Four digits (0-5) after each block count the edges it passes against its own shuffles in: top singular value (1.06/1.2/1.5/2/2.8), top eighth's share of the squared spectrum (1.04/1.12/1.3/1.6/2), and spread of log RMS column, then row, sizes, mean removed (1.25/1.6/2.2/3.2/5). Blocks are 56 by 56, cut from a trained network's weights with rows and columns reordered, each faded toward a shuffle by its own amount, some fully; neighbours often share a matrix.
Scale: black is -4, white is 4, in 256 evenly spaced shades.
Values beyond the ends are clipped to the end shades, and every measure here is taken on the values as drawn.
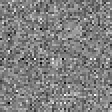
3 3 1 1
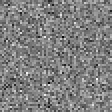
2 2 1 0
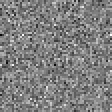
1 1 1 0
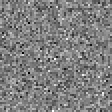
0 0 0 0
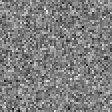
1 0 0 0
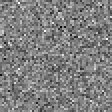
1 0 0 0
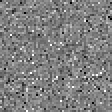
1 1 0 0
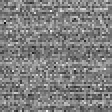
3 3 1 1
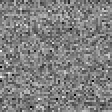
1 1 0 0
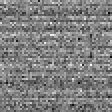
4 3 1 1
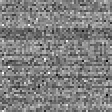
3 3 1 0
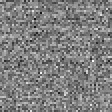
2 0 0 0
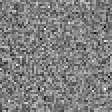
0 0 0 0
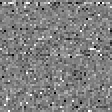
3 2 0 2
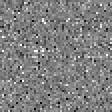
2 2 0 1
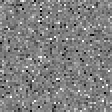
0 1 0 0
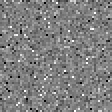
1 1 0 0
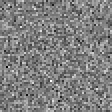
0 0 0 0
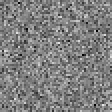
1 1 0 1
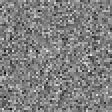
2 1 0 1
